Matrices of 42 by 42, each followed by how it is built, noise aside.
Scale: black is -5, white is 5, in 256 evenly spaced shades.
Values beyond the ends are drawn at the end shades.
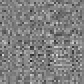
low rank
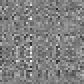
low rank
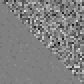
upper triangular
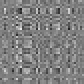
low rank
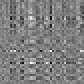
low rank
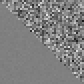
upper triangular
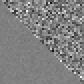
upper triangular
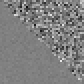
upper triangular
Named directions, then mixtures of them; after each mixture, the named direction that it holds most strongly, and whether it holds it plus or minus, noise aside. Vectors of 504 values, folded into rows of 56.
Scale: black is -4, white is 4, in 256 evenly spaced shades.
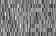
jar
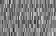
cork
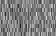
jar, minus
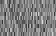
cork, plus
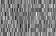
jar, minus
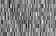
jar, minus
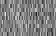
jar, plus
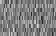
cork, minus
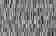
cork, minus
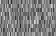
jar, minus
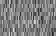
cork, minus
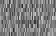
cork, plus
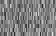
cork, plus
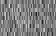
jar, plus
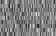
jar, minus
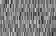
cork, minus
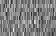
cork, minus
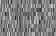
jar, minus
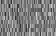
jar, minus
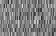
cork, minus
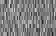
cork, minus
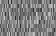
jar, minus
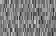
cork, minus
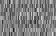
cork, plus
